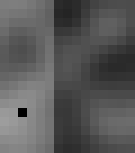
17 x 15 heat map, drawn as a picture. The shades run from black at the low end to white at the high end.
A single lone cell is far lower than the cells round it. The bottom left is the ninth with the highest average. The bottom left is the roughest part. A vertical seam about 40% of the way across splits the table, and the left part is higher.
